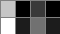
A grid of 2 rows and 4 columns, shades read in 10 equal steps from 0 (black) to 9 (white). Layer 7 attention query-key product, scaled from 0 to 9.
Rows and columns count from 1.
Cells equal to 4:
1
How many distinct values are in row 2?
3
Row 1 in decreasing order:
7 2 0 0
